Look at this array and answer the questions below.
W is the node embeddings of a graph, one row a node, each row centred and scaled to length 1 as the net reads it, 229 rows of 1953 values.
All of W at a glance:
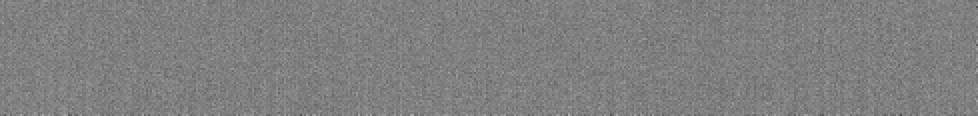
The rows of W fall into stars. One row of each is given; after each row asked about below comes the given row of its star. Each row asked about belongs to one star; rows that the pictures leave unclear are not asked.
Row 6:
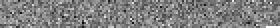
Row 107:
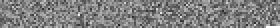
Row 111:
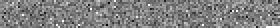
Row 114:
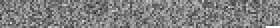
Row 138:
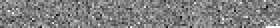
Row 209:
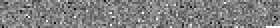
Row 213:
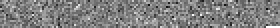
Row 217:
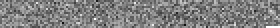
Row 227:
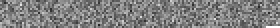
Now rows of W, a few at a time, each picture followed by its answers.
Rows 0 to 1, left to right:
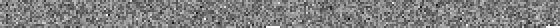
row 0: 213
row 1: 138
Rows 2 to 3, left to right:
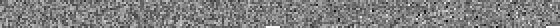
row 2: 114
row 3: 213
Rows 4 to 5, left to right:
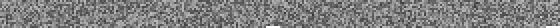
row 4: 213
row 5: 111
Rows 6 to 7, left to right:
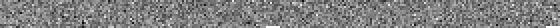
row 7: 217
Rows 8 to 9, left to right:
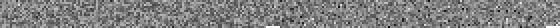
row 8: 213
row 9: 138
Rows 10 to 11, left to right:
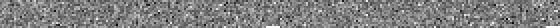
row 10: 213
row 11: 217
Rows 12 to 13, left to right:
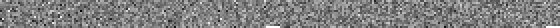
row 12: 138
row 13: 114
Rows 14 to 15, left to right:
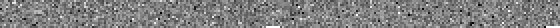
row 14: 217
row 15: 107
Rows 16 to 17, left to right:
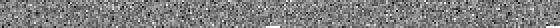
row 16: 209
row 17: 213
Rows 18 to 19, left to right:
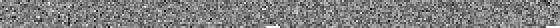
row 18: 138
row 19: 107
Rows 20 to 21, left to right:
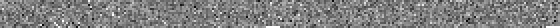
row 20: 111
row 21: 217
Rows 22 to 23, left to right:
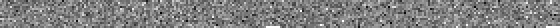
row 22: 217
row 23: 111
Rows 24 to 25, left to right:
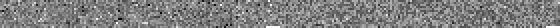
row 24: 213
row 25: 213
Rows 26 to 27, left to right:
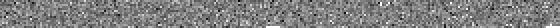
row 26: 114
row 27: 227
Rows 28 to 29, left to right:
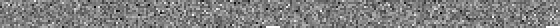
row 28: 213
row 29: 217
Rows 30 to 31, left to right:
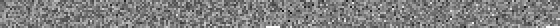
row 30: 209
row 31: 6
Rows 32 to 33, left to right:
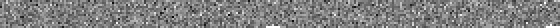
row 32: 213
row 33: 227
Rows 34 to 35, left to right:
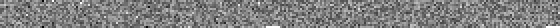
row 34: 6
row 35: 114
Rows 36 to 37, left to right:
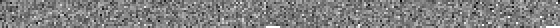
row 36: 138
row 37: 111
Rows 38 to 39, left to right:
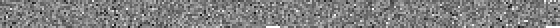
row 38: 114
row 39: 227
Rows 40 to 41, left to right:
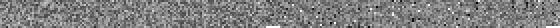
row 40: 209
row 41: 111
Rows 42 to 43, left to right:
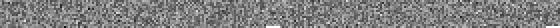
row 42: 107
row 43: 111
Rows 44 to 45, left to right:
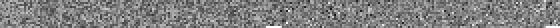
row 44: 6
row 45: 138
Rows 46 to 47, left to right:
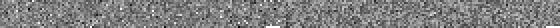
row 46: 227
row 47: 213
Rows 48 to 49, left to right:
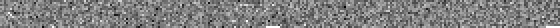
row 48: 114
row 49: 138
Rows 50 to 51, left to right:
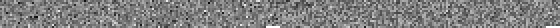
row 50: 114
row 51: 209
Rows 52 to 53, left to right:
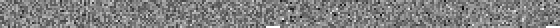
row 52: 107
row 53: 138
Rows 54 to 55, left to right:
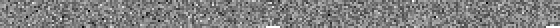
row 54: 6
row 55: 213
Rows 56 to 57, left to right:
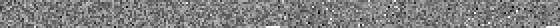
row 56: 111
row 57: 111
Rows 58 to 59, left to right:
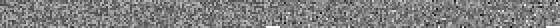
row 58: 114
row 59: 114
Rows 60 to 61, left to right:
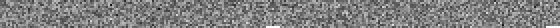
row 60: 114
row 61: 114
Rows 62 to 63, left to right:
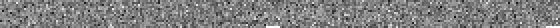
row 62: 6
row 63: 6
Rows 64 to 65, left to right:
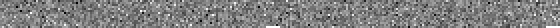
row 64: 209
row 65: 114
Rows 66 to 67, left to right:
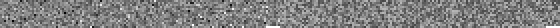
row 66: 227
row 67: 6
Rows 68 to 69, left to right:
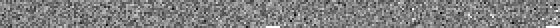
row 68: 111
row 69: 217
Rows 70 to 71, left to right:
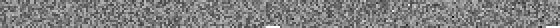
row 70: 138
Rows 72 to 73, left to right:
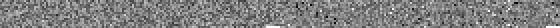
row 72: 138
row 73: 209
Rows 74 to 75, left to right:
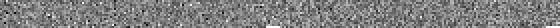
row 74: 114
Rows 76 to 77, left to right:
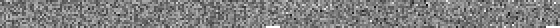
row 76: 114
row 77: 213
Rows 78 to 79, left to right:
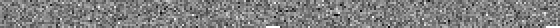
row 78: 213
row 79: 138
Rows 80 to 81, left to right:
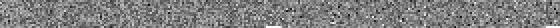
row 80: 227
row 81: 138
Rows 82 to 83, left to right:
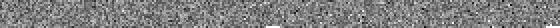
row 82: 227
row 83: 227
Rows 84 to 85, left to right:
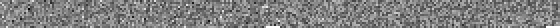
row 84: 227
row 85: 6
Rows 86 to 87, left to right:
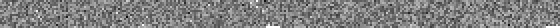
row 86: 107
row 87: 138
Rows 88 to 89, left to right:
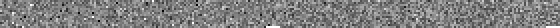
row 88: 107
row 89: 111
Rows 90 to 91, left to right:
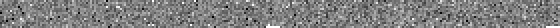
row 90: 107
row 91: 217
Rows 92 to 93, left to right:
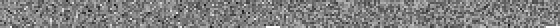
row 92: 6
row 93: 227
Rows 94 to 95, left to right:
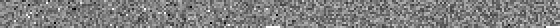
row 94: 209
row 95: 114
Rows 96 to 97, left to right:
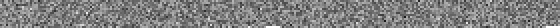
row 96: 6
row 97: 209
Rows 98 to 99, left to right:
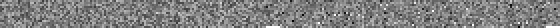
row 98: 138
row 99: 227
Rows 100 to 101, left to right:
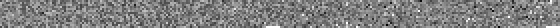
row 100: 138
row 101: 111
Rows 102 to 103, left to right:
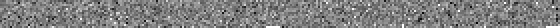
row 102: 114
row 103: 209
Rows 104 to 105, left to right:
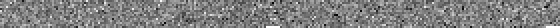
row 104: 217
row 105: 138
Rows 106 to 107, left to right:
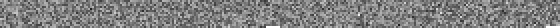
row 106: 213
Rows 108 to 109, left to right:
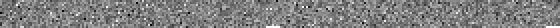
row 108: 107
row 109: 6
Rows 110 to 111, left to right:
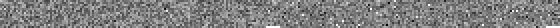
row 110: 213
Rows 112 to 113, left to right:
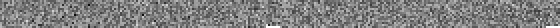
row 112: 227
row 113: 217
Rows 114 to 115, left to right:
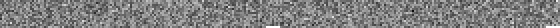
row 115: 107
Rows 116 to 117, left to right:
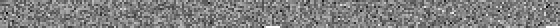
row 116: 114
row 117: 138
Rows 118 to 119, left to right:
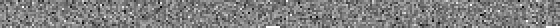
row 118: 6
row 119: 114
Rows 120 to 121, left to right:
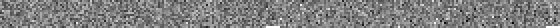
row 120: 107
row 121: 217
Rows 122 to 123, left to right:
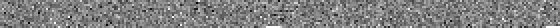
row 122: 111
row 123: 138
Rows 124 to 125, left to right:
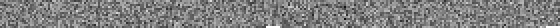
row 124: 114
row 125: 111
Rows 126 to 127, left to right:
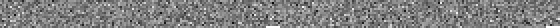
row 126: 217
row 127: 6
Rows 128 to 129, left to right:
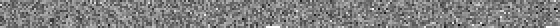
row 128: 107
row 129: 227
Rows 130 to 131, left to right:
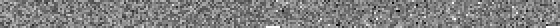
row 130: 217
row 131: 213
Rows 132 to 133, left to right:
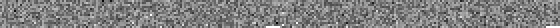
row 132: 213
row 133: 213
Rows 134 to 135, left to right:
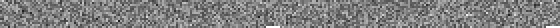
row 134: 111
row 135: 213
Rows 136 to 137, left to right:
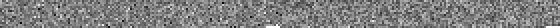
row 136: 138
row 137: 114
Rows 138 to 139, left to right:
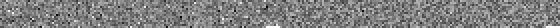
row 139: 138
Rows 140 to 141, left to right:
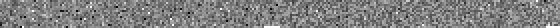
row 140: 107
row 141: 107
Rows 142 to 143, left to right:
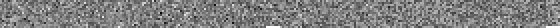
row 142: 217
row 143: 111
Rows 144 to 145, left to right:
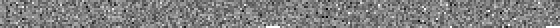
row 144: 6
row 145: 209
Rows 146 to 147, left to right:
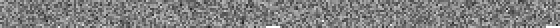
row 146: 111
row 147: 209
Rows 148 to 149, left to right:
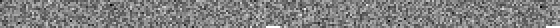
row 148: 138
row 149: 107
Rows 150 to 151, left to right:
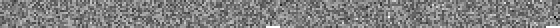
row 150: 107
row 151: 209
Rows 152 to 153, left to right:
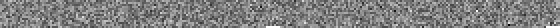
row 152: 6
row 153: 107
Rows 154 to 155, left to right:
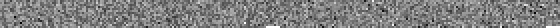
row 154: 138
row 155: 114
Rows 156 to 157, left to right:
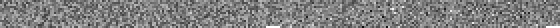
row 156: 209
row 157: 6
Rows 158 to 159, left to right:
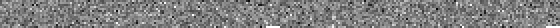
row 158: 213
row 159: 114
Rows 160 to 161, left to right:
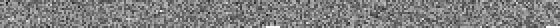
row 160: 217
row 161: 138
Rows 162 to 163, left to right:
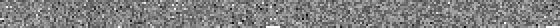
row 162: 217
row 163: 6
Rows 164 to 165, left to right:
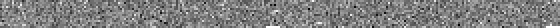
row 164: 217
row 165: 227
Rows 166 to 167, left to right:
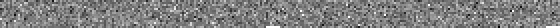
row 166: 217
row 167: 111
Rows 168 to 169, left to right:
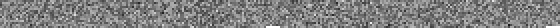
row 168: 213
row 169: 107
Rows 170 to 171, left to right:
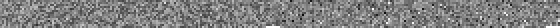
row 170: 213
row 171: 227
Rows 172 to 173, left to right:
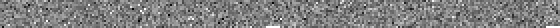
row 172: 209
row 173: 217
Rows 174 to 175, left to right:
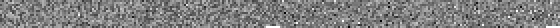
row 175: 111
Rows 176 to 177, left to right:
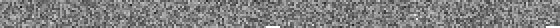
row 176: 227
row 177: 213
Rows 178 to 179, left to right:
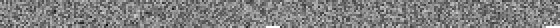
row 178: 6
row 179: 6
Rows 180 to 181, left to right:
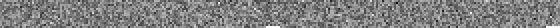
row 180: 138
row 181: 107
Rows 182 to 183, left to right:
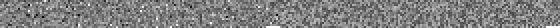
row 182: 209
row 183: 209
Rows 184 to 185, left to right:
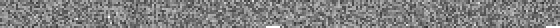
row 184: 6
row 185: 114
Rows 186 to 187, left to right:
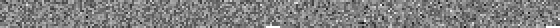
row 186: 227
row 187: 6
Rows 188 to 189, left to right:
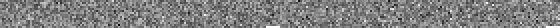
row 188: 107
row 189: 6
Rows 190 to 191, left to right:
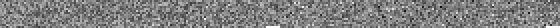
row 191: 6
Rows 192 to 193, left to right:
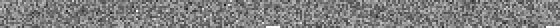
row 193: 209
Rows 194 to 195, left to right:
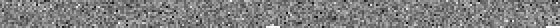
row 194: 213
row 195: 114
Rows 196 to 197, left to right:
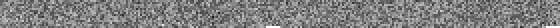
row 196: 6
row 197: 217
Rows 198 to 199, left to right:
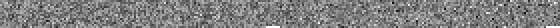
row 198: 111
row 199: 213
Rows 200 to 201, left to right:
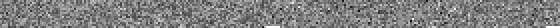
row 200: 107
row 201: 217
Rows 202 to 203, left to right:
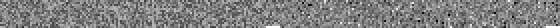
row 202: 209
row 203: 209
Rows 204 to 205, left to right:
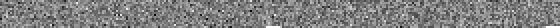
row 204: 114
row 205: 138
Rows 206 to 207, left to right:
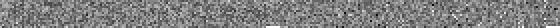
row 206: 111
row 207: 227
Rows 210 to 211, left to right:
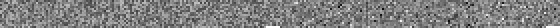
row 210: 227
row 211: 138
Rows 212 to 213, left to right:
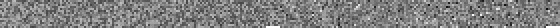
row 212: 217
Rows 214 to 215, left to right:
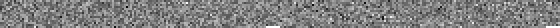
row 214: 111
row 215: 6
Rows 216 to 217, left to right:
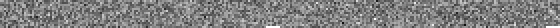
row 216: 114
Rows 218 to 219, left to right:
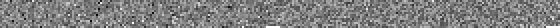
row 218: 227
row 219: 209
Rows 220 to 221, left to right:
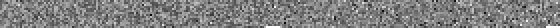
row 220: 227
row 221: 114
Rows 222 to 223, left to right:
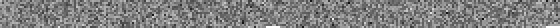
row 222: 6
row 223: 209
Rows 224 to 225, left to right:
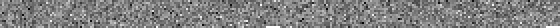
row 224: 227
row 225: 6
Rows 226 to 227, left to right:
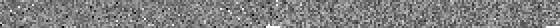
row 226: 107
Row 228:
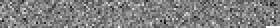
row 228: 217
